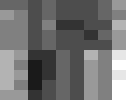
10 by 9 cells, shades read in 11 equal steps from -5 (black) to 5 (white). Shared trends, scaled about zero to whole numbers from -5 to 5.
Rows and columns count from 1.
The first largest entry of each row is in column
9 1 9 9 9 9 9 9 9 9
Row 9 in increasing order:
-4 -2 -2 -1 0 0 1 2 5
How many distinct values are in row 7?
8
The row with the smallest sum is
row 1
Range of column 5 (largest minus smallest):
2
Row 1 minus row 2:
-2 -1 0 0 0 0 0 0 1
